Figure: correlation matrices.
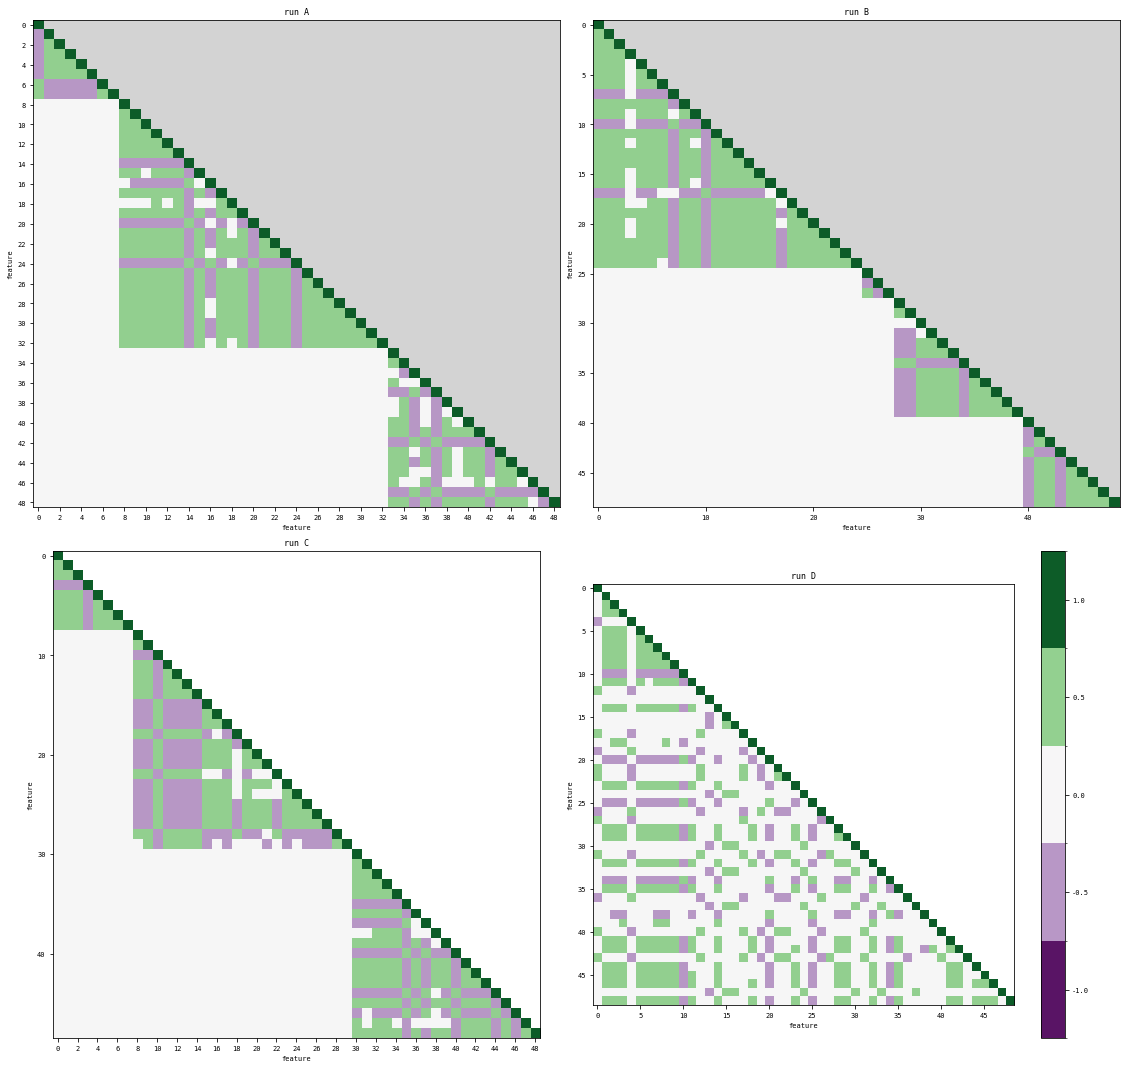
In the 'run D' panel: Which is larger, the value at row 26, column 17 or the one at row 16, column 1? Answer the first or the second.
the second
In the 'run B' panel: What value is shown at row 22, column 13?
0.5
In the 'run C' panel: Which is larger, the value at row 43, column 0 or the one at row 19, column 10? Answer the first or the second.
the second
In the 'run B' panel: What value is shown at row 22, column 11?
0.5
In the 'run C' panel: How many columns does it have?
49
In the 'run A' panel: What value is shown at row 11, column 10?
0.5
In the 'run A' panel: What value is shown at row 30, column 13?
0.5
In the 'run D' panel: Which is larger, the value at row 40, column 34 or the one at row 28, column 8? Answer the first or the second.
the second
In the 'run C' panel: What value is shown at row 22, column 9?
0.5
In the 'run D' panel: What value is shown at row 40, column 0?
0.5
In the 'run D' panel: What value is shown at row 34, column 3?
-0.5
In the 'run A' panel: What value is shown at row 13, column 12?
0.5
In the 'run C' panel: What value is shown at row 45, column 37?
-0.5
